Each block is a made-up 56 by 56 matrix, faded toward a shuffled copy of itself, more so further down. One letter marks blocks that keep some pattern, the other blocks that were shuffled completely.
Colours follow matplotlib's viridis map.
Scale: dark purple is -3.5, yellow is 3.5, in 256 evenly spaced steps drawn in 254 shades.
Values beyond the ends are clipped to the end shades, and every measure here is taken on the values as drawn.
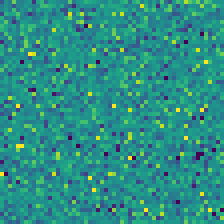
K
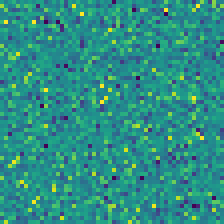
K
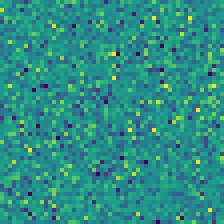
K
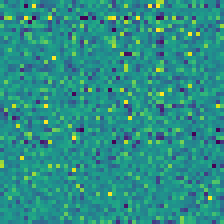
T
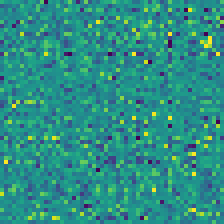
T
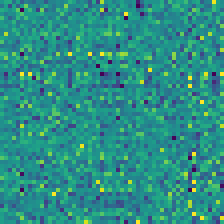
T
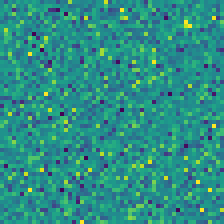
K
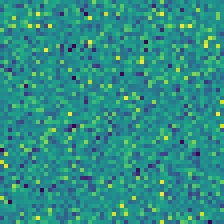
K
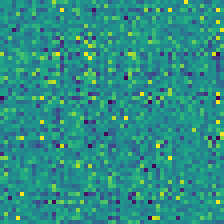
T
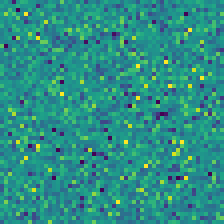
K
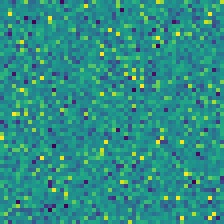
K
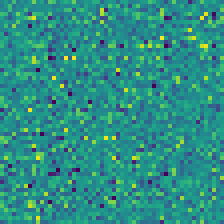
T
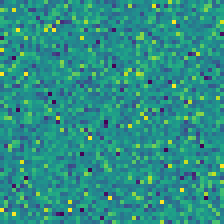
K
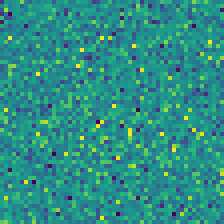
K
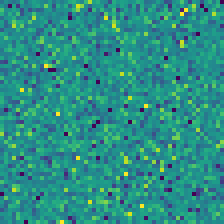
K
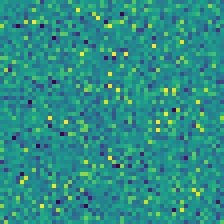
K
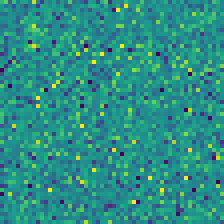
K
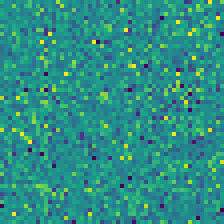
T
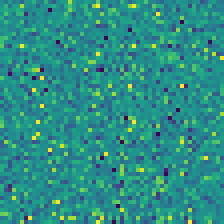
T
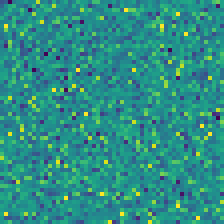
K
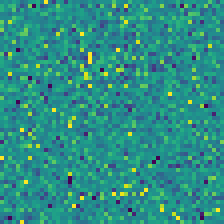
T
